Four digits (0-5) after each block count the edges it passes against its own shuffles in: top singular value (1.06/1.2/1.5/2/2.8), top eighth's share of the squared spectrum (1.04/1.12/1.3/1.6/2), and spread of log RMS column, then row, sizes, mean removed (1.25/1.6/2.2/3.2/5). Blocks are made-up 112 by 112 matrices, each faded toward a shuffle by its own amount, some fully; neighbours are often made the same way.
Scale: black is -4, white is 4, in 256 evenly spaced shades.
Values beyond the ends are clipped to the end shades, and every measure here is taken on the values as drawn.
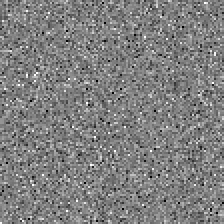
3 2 0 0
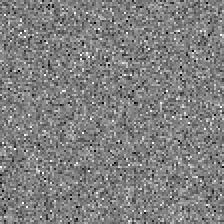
0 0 0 0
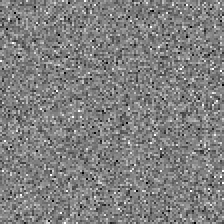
1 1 0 0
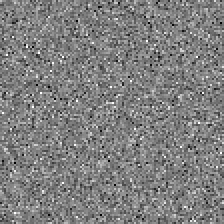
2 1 0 0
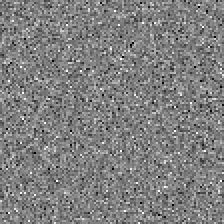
2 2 0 0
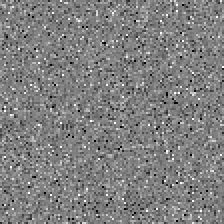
0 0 0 0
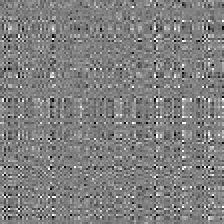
5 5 4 4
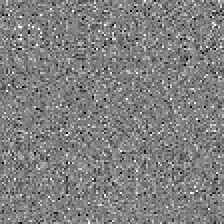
4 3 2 2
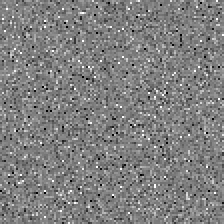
2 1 0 0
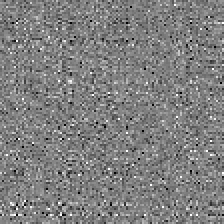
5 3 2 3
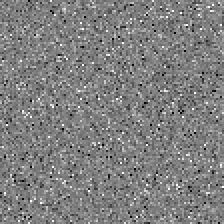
1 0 0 0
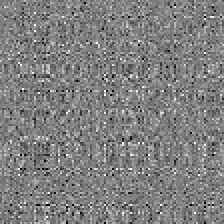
5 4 3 3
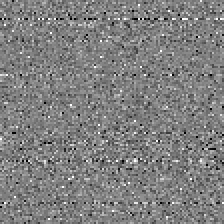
3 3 1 3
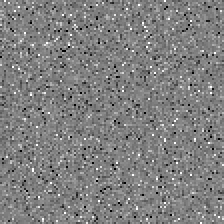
0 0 0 0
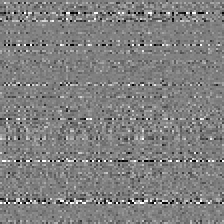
5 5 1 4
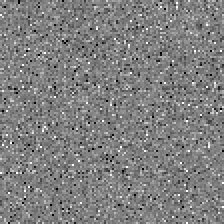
2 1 0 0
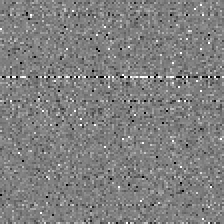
4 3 0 2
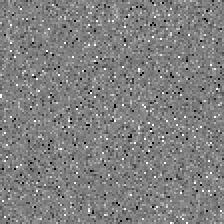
0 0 0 0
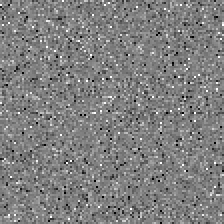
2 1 0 0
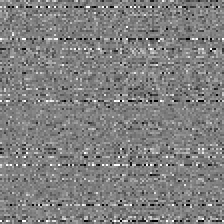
5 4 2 4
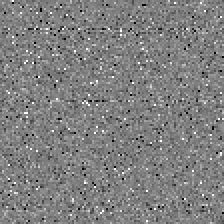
2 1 0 1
